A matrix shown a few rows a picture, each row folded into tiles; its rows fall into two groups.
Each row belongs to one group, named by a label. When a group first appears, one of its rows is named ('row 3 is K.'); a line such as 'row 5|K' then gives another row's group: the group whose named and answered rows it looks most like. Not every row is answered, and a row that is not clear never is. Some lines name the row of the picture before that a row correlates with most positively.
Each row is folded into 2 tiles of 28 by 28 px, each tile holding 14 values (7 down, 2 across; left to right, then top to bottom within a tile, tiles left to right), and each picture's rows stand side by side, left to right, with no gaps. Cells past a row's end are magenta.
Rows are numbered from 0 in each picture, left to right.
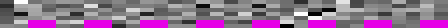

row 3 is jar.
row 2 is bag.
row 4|jar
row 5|bag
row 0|bag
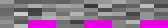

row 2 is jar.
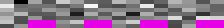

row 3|bag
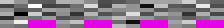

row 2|jar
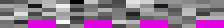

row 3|bag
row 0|jar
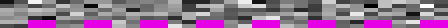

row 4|bag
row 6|jar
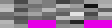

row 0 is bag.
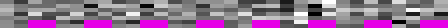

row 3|jar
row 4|bag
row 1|jar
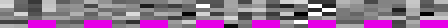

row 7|bag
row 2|jar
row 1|jar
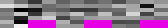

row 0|bag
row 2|jar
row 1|bag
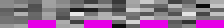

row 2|bag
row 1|bag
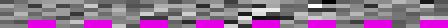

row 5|bag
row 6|jar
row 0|jar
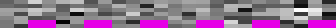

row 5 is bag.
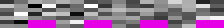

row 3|bag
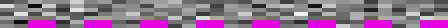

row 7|bag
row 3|bag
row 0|jar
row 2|jar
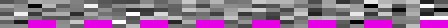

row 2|bag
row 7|bag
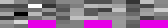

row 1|bag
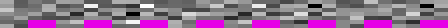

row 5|jar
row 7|jar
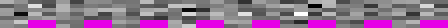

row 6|jar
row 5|jar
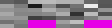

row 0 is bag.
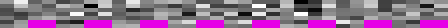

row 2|bag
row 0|bag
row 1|jar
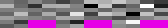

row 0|jar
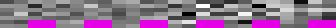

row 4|jar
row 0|jar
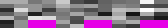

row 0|bag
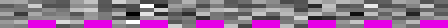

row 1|bag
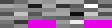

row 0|jar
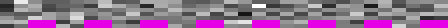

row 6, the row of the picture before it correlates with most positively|0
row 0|bag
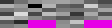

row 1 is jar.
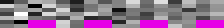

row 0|jar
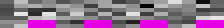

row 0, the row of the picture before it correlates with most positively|2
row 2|jar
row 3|bag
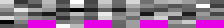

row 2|bag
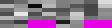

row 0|jar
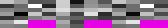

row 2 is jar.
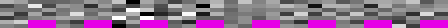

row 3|jar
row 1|jar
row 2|bag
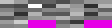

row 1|jar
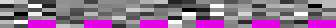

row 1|bag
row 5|jar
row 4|jar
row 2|bag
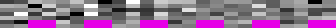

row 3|bag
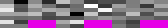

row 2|jar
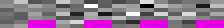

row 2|jar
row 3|jar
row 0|bag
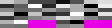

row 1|jar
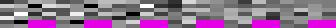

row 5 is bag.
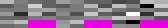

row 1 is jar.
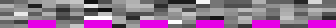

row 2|bag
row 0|jar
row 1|bag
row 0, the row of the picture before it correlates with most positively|2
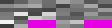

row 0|bag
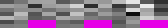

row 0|jar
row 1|jar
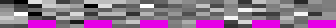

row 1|jar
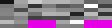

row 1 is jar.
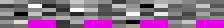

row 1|bag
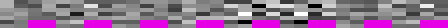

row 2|jar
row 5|jar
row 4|jar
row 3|bag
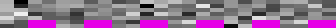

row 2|jar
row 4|bag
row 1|bag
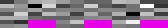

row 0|jar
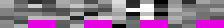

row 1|bag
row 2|bag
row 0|bag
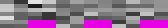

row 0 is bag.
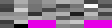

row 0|bag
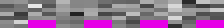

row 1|bag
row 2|jar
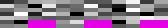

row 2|bag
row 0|jar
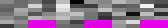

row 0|bag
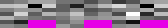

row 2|jar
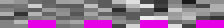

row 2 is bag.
